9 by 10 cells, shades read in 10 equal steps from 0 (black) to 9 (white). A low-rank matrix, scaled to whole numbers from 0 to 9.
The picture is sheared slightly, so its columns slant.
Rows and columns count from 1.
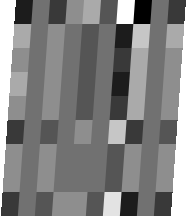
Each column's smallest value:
1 4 2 4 3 3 1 0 4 2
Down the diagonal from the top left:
1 4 5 4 3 4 3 5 4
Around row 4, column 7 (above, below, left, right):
2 2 4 6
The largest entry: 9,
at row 1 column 7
